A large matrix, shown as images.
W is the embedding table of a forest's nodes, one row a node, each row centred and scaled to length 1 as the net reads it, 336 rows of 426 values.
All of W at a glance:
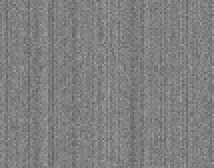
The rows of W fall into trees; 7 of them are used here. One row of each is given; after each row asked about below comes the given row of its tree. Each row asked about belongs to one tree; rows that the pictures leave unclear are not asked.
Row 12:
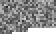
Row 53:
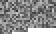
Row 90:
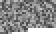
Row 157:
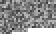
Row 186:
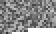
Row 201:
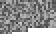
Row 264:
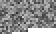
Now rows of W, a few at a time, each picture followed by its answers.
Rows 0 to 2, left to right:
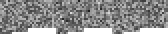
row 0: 12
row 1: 157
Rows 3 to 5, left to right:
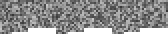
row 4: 264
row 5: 186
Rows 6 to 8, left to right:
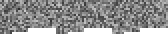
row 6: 12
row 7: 264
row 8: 186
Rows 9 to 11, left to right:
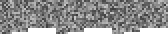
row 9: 90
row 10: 90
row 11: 186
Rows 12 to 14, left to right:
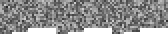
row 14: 186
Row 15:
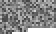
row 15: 12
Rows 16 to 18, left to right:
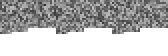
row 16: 264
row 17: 264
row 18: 264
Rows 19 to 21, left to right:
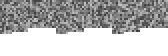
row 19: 264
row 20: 90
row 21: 186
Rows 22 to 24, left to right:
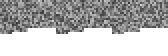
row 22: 12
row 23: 12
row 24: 201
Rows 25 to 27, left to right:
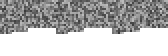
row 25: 264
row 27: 90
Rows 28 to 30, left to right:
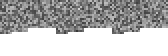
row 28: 264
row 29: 12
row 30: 12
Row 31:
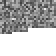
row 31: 157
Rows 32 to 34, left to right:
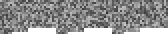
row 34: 264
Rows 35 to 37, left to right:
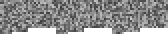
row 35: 12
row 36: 201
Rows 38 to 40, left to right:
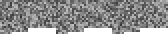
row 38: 90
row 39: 264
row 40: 186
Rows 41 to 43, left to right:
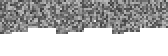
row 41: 264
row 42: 12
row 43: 201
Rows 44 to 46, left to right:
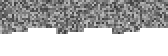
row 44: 90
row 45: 157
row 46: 90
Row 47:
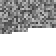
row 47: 157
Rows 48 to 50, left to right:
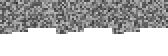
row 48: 186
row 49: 90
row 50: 186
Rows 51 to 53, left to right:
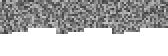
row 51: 90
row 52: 90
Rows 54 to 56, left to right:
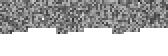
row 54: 12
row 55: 157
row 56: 264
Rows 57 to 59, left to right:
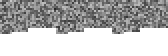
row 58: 264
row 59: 186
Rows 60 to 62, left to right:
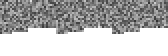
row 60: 53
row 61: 90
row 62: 201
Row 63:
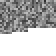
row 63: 186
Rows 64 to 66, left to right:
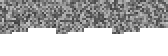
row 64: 264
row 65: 264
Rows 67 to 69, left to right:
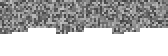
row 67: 90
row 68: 53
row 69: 264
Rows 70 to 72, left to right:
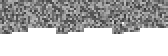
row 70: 90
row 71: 264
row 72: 90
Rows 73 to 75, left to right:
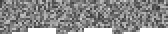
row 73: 201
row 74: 264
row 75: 90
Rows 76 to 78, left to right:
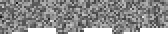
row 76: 186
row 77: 186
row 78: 90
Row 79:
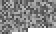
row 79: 90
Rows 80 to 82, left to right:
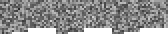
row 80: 186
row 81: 201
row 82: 12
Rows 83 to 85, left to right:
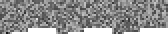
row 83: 264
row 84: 186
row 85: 157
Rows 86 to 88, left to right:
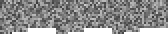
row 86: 201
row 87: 201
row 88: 12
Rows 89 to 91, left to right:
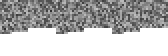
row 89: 90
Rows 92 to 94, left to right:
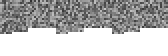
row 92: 157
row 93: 201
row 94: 201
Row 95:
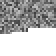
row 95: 264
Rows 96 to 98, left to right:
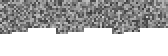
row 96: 12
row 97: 53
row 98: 186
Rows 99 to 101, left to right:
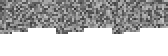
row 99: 186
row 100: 12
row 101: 90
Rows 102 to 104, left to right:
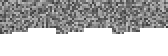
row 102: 53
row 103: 201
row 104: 186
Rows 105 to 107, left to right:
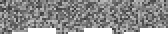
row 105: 157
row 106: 186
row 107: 186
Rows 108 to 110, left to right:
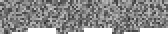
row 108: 90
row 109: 186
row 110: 157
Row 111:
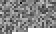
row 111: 53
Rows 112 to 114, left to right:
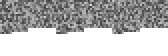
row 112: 90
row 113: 90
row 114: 90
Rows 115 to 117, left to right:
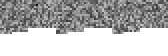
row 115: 186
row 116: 264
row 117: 90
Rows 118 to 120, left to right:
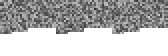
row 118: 90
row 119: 12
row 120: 90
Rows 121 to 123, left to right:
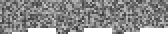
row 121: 186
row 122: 12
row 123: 90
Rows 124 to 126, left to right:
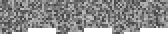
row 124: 157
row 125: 90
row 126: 90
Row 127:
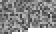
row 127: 90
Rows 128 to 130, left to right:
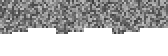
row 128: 186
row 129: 201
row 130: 12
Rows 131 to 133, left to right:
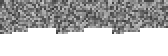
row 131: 201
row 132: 264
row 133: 264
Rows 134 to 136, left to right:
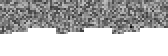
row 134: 264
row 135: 186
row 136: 264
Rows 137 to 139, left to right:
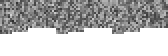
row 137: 53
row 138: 186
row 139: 264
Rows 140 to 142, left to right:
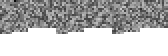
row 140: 264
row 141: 186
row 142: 264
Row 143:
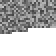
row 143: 12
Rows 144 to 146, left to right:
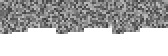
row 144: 90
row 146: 90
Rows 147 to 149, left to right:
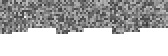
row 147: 157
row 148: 12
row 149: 186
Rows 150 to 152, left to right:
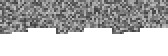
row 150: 186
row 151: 53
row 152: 12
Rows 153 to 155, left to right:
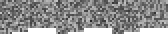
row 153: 186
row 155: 157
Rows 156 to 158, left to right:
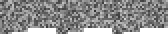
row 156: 90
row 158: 90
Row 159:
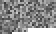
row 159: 201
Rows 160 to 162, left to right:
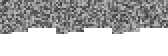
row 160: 90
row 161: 186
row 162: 264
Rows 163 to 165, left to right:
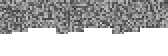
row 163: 157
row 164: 186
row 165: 201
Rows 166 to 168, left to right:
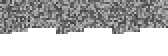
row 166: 157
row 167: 264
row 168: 186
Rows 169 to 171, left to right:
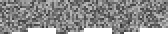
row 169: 186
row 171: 201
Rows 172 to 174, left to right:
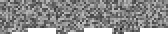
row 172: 186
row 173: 264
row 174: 157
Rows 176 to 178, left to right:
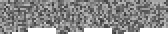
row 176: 186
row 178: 12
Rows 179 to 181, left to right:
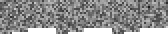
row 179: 186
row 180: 12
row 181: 12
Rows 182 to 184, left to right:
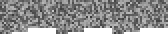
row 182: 264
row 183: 201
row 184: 90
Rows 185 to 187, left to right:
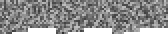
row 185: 201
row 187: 264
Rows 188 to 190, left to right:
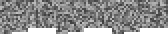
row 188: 90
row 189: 264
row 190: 12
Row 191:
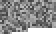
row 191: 90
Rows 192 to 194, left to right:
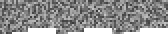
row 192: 201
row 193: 264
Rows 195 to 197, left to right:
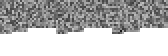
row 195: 201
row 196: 90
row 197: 90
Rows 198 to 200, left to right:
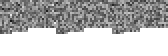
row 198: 53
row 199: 90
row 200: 90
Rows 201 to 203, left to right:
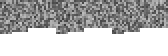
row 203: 12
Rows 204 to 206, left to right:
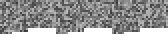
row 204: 186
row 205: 264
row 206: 157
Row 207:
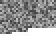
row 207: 12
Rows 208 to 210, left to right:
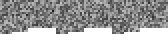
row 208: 90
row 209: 12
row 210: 201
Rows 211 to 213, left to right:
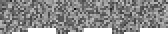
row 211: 186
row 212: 12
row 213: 201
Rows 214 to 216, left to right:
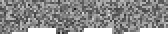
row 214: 264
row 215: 12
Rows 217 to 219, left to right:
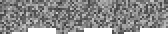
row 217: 264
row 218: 186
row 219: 201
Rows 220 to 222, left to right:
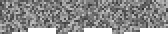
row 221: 186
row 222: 186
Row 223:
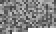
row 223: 12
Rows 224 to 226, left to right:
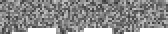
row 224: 157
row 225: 90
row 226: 157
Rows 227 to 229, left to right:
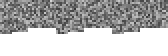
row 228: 186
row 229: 201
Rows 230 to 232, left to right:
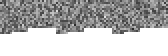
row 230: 157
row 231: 264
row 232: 12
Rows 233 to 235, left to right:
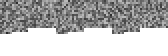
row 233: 186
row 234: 90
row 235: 201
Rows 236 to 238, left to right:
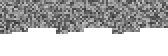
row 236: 264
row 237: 264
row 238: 264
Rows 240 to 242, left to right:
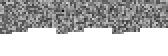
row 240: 12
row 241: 90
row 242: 264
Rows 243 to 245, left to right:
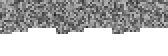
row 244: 12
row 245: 90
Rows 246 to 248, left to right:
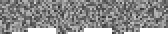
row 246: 186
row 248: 201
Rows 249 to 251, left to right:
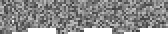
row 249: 12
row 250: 186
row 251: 186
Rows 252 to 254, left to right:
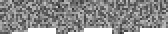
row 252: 90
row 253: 90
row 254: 201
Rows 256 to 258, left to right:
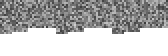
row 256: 201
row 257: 90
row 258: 12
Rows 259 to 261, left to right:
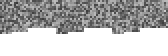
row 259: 264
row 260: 157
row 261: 186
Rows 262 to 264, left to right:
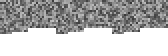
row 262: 201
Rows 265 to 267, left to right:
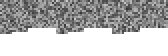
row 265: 12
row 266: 90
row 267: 53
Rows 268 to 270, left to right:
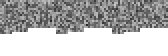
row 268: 12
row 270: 264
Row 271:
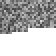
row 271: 201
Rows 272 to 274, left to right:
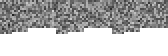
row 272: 201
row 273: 264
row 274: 201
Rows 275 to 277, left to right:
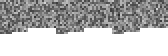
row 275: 201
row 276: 90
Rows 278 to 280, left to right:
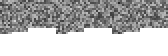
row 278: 90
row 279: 264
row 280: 264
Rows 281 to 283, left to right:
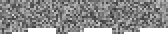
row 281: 186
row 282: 264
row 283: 186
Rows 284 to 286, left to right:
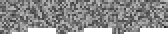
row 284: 264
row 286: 264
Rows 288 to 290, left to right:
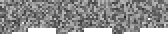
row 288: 264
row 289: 186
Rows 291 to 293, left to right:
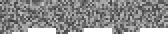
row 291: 264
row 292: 12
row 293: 90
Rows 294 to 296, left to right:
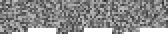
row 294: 90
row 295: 157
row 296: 264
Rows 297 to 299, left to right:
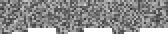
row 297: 186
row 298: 186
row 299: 12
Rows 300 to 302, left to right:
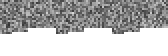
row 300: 186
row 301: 53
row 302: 12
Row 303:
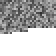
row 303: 186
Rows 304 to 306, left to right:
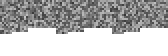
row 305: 186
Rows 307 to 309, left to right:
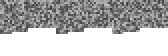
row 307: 12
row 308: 12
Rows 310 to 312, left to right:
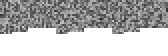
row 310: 53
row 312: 186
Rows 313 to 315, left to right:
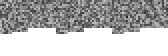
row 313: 90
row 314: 186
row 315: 264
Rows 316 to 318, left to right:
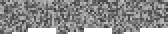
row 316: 12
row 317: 90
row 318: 90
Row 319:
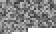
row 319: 264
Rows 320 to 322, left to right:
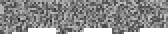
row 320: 12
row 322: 12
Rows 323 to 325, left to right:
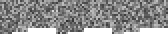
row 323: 201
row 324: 157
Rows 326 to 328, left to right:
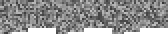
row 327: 264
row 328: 264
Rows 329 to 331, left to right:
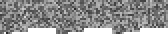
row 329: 264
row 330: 12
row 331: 90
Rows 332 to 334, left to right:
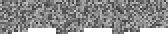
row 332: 157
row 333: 201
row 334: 201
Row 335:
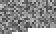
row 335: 12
